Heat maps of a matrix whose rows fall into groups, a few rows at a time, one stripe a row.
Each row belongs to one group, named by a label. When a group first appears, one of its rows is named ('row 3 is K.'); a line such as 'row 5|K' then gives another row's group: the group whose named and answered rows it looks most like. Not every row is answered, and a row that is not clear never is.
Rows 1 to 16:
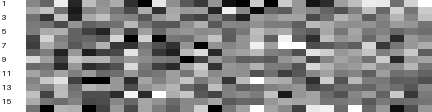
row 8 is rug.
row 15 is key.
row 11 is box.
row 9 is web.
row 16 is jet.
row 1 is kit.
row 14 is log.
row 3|kit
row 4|rug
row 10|rug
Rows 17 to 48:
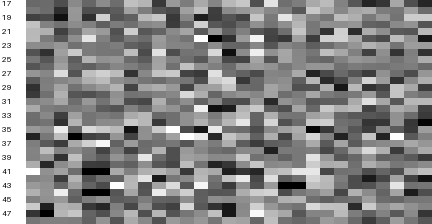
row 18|rug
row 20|key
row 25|kit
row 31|kit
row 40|jet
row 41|key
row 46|jet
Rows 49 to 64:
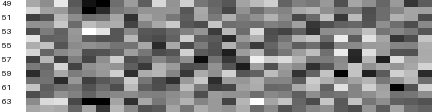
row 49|log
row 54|jet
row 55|web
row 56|jet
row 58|kit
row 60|rug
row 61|jet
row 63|log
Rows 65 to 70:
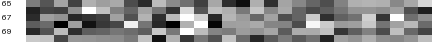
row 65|kit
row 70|web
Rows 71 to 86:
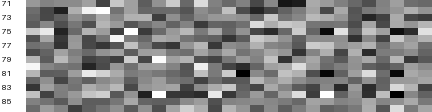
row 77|rug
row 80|key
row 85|rug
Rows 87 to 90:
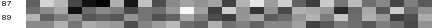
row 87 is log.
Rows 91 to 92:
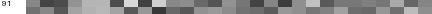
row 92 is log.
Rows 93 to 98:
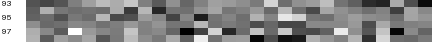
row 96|box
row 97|web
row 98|box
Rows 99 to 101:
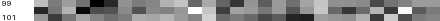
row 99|key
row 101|box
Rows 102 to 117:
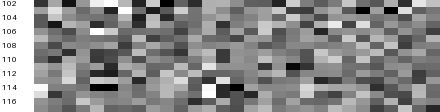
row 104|log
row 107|jet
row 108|box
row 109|rug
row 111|box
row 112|log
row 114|key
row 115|key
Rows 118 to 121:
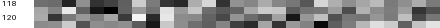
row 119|log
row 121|kit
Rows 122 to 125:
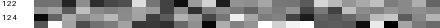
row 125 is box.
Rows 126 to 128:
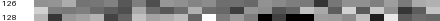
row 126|kit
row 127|jet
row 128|box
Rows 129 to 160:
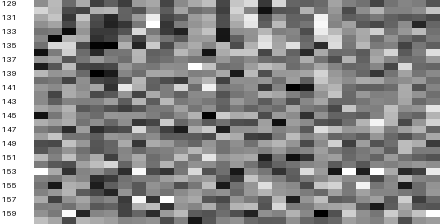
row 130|web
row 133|rug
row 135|log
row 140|rug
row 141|box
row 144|kit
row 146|kit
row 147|rug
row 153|jet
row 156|log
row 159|kit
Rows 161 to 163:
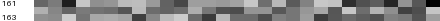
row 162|jet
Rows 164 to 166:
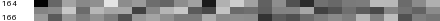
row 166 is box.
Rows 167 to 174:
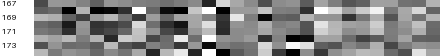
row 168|rug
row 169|web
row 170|rug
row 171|rug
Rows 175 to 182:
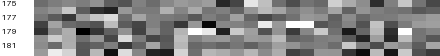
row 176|log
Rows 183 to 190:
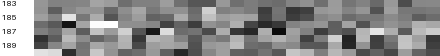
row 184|box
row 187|kit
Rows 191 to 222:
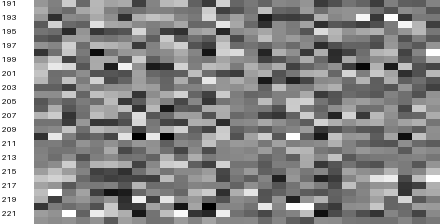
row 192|key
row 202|box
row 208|rug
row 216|kit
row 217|jet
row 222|box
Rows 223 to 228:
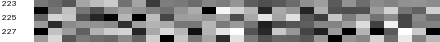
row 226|box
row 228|web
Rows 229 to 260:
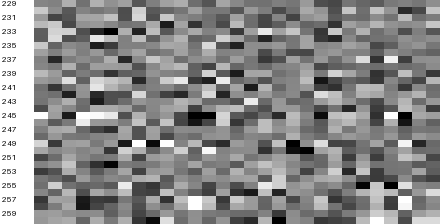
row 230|jet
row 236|box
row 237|box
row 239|key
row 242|rug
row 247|log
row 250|box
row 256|kit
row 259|kit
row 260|kit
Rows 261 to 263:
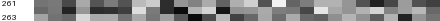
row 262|rug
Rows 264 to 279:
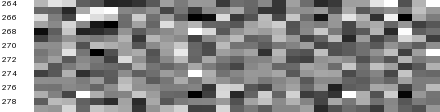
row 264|kit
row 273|jet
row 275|box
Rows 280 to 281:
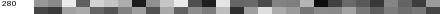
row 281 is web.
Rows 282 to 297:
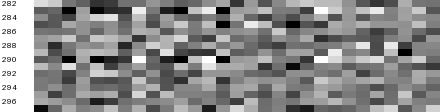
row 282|key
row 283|rug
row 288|box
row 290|rug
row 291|box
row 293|rug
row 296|key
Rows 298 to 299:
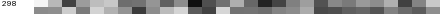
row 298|web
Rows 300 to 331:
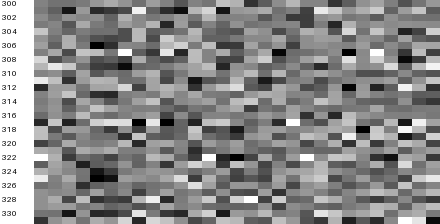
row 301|rug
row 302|box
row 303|web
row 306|key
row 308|jet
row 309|kit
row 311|web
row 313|log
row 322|key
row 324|key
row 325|key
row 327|kit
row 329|kit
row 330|rug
